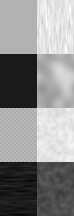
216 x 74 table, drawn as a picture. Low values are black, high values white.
The table splits into 4 rows of 2 panels. Panel 1,1: high, flat. Panel 1,2: very high, streaked downward, faint in contrast. Panel 2,1: very low, flat. Panel 2,2: high, smooth. Panel 3,1: high, checkered, faint in contrast. Panel 3,2: very high, blotchy, faint in contrast. Panel 4,1: very low, streaked across, faint in contrast. Panel 4,2: low, blotchy, faint in contrast.
